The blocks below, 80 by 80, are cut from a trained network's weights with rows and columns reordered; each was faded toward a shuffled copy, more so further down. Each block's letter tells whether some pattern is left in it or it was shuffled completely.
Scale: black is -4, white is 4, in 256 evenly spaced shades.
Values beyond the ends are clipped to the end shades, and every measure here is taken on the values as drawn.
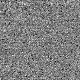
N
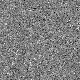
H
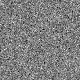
H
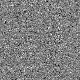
N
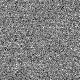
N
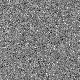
H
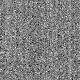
N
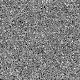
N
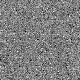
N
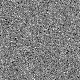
H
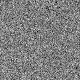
H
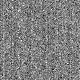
N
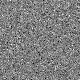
H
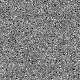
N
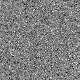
H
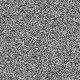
H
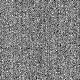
N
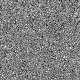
H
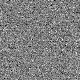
N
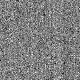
N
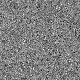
H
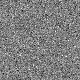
H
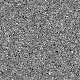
H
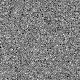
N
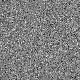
H
